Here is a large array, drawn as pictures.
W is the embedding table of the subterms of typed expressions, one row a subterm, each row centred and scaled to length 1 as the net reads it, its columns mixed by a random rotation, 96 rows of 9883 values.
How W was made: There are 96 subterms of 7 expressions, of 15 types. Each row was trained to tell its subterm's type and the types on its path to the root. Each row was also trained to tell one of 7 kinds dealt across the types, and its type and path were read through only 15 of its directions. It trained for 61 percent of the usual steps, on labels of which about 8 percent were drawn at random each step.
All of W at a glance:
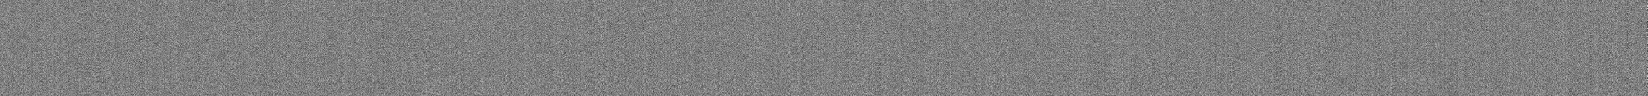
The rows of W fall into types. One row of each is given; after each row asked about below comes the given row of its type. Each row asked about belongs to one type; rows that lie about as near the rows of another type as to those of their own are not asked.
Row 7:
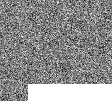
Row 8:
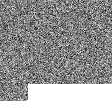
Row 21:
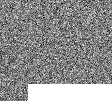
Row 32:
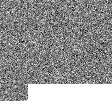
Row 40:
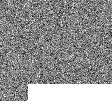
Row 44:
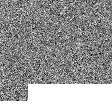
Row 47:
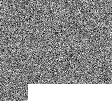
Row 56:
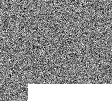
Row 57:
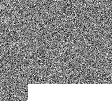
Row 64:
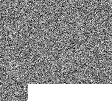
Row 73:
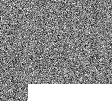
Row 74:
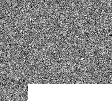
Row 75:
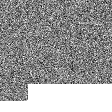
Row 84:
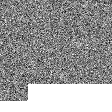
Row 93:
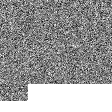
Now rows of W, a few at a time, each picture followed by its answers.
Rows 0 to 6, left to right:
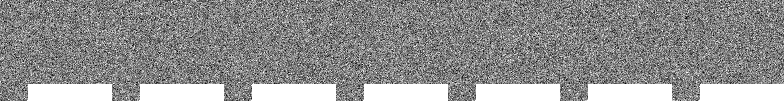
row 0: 44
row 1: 56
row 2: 40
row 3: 47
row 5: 75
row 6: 8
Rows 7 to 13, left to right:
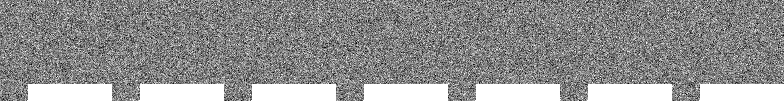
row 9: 7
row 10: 93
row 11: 47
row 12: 74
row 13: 64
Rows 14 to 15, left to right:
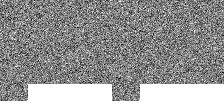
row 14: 64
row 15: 44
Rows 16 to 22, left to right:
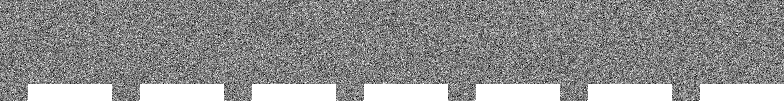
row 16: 21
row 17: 32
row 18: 93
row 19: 32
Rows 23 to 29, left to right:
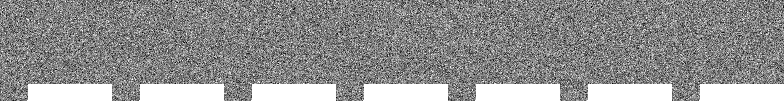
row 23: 40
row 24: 84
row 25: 73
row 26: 47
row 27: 73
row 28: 8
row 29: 73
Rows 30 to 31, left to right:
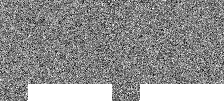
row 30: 93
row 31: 64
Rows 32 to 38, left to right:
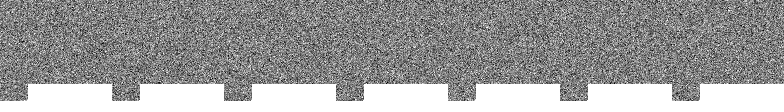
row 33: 7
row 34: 32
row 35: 40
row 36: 74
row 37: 40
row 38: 57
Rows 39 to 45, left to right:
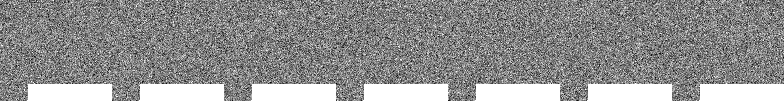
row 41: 56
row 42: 8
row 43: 7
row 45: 64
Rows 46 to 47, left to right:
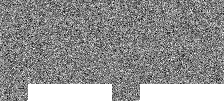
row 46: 57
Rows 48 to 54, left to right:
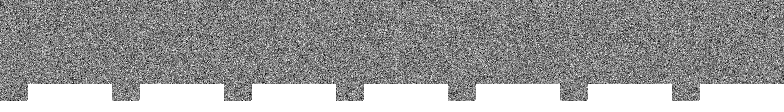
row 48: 32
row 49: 74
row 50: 84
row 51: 47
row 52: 93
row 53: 93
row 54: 56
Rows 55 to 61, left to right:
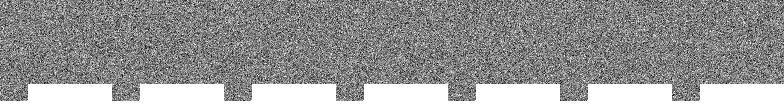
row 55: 7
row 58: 84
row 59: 40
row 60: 40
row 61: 73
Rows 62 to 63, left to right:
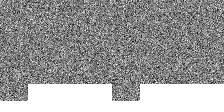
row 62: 74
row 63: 8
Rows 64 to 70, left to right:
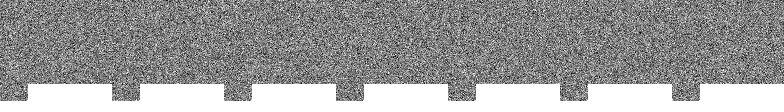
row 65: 84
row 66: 57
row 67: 73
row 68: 8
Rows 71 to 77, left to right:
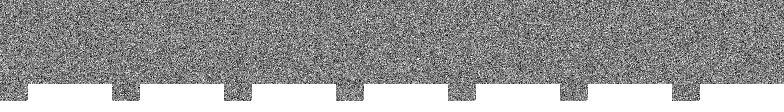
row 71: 8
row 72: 64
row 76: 44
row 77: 84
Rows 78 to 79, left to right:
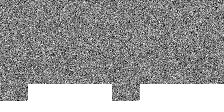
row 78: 7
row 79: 47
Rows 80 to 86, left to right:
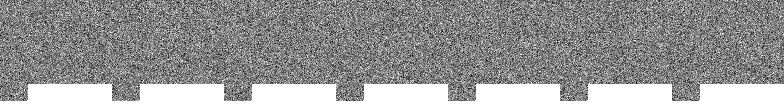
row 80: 47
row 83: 32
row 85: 8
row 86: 73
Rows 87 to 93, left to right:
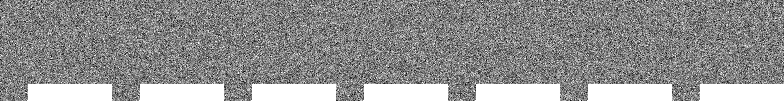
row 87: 47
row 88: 32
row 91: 64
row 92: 84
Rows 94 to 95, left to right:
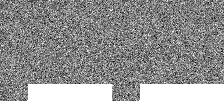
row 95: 64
